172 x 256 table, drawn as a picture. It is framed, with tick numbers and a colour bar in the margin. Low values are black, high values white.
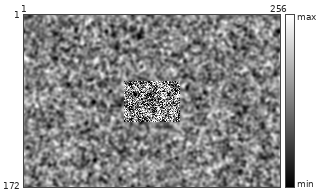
Seam: none. Grain: blotchy. Odd patch: rougher, in the centre. Stripes: none. Slope: none. Mirror symmetry: none. Roughest part: centre.
